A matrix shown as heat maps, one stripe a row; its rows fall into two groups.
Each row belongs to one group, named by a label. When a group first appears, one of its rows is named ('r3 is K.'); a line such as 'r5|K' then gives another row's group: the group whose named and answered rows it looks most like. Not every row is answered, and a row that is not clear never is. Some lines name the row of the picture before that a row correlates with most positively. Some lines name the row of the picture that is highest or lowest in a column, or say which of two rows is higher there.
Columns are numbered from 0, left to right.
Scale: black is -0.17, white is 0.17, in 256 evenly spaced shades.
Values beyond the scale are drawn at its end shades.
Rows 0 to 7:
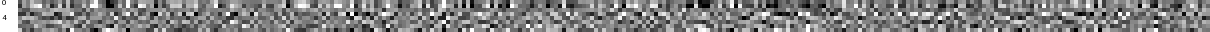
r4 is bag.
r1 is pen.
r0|pen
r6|bag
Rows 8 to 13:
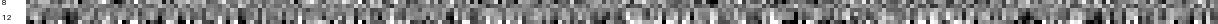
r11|bag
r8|pen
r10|bag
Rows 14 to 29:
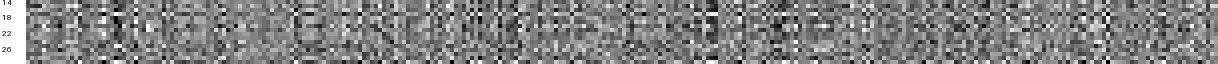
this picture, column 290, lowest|21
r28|pen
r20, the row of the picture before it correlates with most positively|9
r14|pen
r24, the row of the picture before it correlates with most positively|9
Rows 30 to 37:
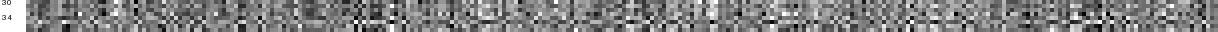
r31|bag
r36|bag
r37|bag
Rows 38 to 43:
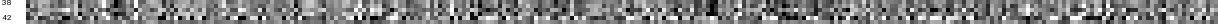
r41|pen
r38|pen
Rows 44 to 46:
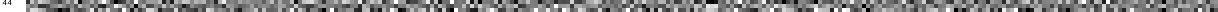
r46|bag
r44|pen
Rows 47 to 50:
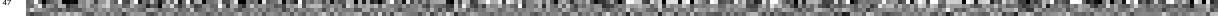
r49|bag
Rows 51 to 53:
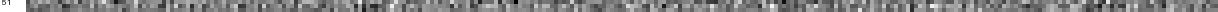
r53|bag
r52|bag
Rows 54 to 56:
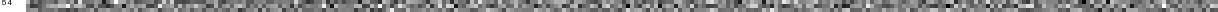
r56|bag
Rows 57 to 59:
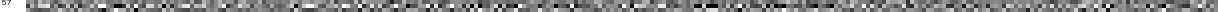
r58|pen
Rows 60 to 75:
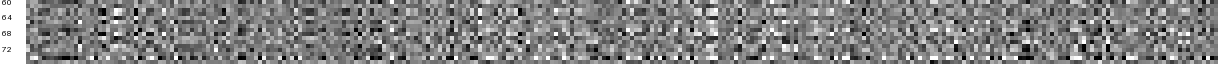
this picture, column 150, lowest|75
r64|pen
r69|pen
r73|bag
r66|bag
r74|bag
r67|bag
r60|bag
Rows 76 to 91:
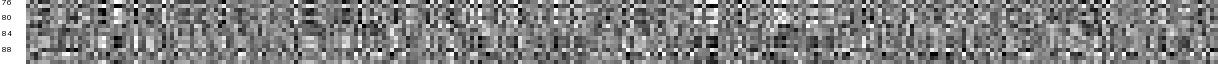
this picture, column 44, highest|89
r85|pen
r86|pen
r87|pen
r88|bag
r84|bag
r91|pen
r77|pen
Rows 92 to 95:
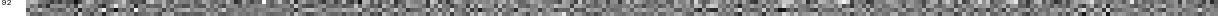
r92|bag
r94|pen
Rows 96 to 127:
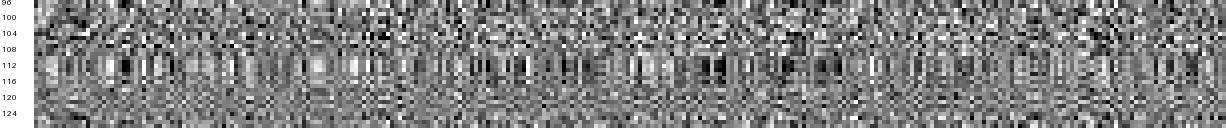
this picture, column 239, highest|102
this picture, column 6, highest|104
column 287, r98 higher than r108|Yes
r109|bag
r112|pen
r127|pen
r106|pen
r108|bag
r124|bag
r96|pen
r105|bag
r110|pen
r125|bag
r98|bag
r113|pen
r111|pen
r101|bag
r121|bag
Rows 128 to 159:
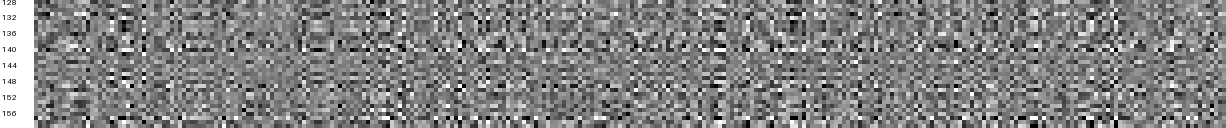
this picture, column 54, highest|151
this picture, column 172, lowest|139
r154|bag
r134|pen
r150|bag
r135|pen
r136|bag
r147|pen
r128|bag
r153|bag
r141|pen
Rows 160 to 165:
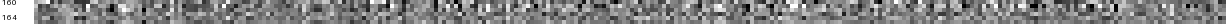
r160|bag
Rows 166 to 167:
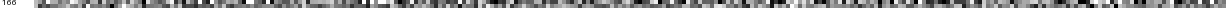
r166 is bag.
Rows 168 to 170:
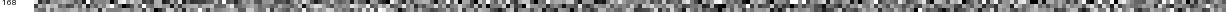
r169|pen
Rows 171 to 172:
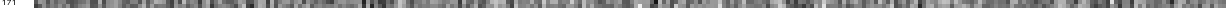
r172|bag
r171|bag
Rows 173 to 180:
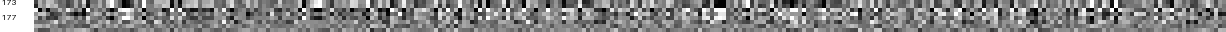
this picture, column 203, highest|175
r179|bag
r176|bag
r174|pen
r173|pen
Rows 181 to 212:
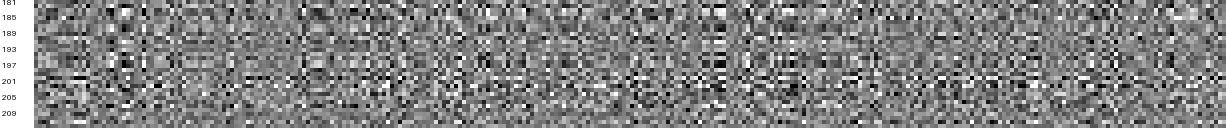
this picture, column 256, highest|185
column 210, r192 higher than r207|No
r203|pen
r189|bag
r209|bag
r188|pen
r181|bag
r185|bag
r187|pen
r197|pen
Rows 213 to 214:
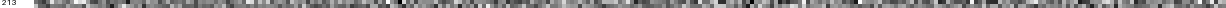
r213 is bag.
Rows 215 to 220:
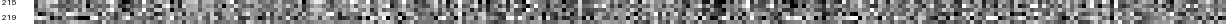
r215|pen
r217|pen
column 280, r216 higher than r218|No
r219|bag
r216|pen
